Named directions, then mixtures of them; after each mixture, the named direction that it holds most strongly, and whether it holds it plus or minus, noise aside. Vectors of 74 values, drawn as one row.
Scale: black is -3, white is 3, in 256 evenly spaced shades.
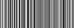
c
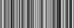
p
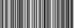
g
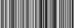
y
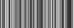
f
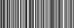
c, minus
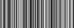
g, minus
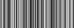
g, minus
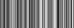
y, minus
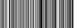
y, plus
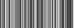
f, plus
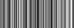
g, minus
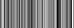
p, plus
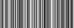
g, plus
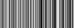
y, plus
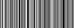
c, plus
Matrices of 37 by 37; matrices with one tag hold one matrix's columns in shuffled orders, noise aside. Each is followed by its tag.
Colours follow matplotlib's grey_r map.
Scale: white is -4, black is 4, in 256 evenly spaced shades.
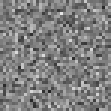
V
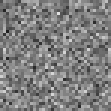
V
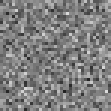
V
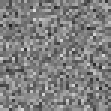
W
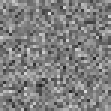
V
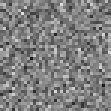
V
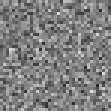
V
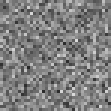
V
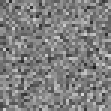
W
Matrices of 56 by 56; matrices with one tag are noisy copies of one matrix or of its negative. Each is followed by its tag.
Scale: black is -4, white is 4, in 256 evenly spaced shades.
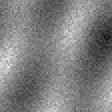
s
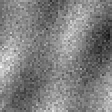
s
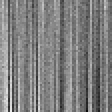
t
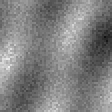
s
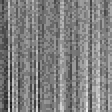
t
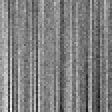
t
